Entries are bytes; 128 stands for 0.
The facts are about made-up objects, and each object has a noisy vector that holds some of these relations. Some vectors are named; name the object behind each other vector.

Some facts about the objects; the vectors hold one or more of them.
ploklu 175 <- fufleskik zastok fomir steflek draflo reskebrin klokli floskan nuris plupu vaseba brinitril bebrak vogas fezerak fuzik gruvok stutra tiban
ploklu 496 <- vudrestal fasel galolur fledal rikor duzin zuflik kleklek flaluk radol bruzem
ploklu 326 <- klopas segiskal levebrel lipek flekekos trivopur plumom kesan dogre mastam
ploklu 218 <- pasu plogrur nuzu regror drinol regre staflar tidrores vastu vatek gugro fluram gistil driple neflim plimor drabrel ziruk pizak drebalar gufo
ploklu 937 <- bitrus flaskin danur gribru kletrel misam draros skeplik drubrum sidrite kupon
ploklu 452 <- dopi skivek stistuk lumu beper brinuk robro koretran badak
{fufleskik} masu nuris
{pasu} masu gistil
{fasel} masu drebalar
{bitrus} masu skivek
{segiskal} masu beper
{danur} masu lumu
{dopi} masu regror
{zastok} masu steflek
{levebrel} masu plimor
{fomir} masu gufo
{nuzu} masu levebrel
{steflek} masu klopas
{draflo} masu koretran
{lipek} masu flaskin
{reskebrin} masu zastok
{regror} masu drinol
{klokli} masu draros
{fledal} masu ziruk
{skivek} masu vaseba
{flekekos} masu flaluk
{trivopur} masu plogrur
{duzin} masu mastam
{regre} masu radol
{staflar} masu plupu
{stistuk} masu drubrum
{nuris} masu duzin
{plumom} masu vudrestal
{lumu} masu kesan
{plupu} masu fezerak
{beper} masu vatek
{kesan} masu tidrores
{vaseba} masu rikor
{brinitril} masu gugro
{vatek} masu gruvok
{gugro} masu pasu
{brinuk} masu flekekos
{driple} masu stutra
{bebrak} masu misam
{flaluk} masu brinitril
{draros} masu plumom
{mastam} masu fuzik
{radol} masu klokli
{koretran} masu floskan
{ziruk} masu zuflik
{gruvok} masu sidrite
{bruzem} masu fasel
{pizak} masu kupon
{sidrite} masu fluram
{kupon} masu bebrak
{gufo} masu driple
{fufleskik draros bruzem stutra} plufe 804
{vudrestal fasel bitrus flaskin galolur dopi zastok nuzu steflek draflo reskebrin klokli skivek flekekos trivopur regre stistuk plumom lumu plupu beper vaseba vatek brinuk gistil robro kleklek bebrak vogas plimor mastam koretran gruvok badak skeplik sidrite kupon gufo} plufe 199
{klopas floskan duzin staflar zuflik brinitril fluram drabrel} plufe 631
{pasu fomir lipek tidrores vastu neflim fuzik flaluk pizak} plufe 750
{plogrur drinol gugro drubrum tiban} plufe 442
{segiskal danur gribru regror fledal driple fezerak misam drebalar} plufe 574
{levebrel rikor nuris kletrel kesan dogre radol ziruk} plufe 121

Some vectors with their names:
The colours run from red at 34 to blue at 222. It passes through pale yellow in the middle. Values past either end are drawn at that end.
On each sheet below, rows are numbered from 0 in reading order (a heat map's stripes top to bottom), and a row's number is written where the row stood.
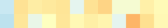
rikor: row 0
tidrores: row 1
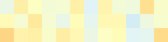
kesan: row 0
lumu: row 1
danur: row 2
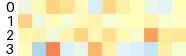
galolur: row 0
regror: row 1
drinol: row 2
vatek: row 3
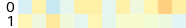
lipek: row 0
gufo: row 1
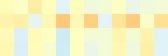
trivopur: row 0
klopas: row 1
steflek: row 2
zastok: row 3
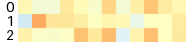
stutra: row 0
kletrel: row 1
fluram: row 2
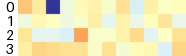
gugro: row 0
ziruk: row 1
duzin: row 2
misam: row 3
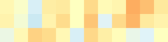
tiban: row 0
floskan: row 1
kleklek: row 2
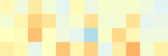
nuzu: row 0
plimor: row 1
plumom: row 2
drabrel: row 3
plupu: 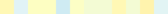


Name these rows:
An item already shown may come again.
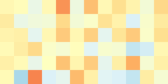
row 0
zuflik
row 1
bruzem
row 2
klopas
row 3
bitrus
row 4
drabrel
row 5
vatek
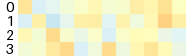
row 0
fufleskik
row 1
lipek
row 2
regre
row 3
vogas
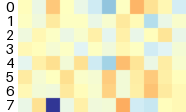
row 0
klokli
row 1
fasel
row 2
ziruk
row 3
brinuk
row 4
radol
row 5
fezerak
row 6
stutra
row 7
flaluk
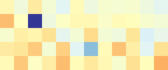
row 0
nuzu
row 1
brinitril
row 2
gistil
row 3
draros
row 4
drubrum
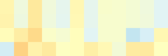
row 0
gufo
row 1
gufo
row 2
bitrus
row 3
dogre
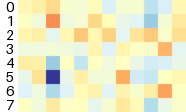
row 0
kupon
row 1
sidrite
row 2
klopas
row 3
nuris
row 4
flekekos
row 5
flaluk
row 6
fomir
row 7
fasel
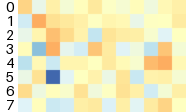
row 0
segiskal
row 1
kletrel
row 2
vudrestal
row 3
gruvok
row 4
fuzik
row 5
pasu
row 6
fledal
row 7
pizak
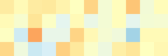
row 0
drebalar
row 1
mastam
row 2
beper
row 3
staflar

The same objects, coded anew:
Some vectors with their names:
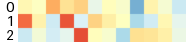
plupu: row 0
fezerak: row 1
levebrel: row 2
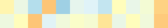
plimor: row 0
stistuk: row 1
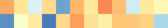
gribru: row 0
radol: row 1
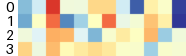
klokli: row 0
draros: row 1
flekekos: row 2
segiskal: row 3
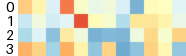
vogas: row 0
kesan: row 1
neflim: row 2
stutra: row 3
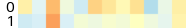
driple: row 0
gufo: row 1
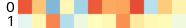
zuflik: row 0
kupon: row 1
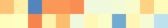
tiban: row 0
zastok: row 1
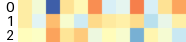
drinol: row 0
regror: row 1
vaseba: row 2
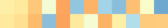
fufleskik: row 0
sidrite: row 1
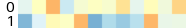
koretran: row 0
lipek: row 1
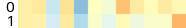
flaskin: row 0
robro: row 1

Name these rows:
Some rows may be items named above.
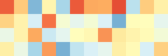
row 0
zuflik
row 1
vogas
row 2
bitrus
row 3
gistil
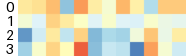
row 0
sidrite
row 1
trivopur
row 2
pizak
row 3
fomir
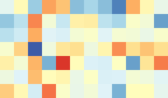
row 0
fuzik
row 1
plumom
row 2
regre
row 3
rikor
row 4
vatek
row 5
mastam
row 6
vogas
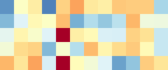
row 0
radol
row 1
lipek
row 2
nuris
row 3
bruzem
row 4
gruvok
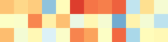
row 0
duzin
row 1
zastok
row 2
staflar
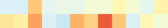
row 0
nuzu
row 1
danur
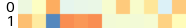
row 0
brinuk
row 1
tiban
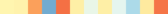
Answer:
beper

